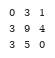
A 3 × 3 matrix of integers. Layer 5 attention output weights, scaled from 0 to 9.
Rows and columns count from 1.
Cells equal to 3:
3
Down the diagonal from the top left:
0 9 0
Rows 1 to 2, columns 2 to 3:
3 1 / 9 4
